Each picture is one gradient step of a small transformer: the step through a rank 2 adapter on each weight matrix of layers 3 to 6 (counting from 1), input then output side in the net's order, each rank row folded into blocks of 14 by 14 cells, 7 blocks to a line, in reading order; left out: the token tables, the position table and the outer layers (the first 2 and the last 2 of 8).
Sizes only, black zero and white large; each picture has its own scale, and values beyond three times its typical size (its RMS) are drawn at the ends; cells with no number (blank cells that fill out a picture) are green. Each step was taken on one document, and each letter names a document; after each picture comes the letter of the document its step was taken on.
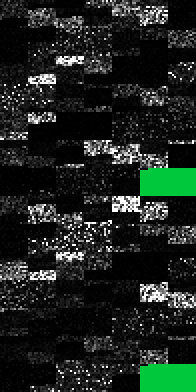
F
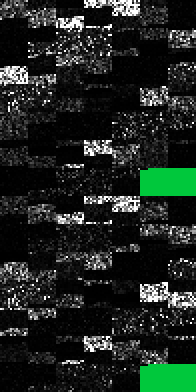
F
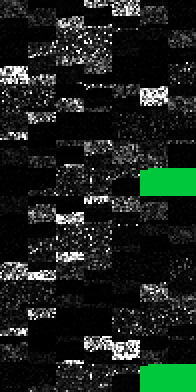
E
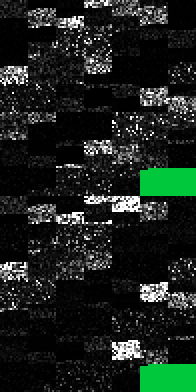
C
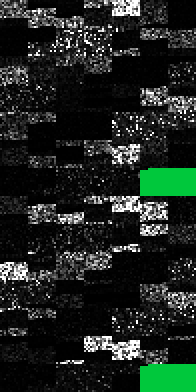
C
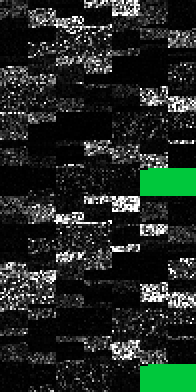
F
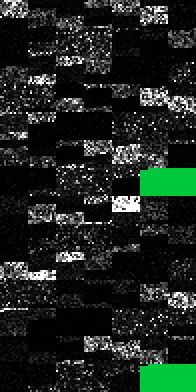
E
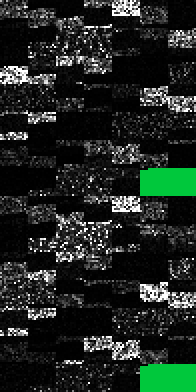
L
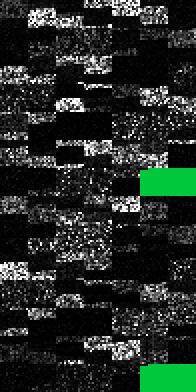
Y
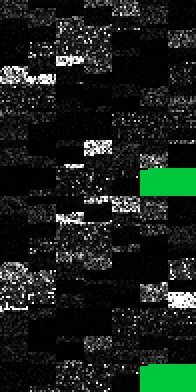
L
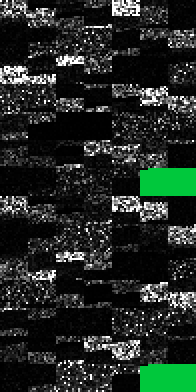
Y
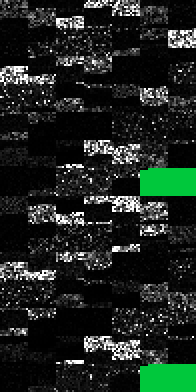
E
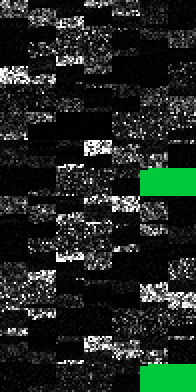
L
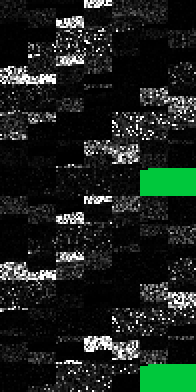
C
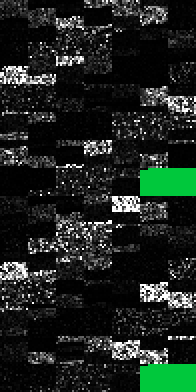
L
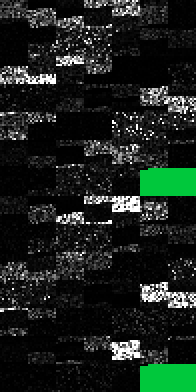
C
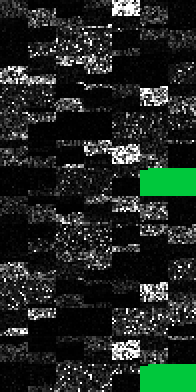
Y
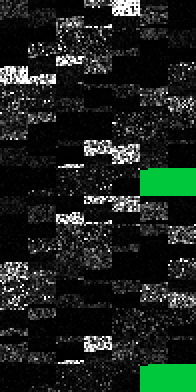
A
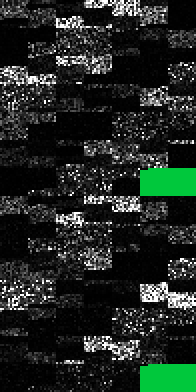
A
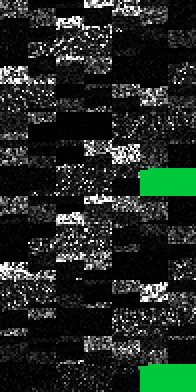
Y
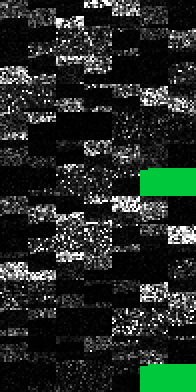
Y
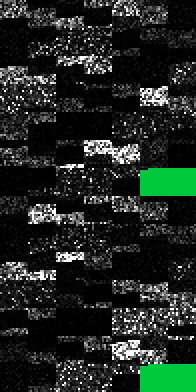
Y
